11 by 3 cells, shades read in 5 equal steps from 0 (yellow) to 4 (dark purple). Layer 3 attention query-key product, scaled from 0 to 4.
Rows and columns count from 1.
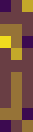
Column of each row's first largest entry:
1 1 3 3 1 1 1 1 1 3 1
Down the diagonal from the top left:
4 3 3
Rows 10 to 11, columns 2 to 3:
2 4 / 3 2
